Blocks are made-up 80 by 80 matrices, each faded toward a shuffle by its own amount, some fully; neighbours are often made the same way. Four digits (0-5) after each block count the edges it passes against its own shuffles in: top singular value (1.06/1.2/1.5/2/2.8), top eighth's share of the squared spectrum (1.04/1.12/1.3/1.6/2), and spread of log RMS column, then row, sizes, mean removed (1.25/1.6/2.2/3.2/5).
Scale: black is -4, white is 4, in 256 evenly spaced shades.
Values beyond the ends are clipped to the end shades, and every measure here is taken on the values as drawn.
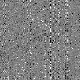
4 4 3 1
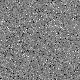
1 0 0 0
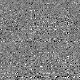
2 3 2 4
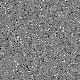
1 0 0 0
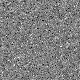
1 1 0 0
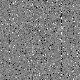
2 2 1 0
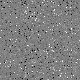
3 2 1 1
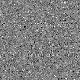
3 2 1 1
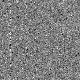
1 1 2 0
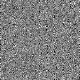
1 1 3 0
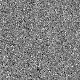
0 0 1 0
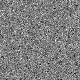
0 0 0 0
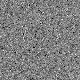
0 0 0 0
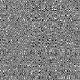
4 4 2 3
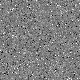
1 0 0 0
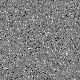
0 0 0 0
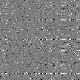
4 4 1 2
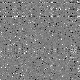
4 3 1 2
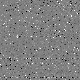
3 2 0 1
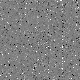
2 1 1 0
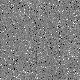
2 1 1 0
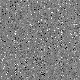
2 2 1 0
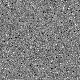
0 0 0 0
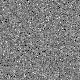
0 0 0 0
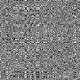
4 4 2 3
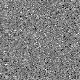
3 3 1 1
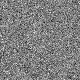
1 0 0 0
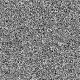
2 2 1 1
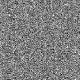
3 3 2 1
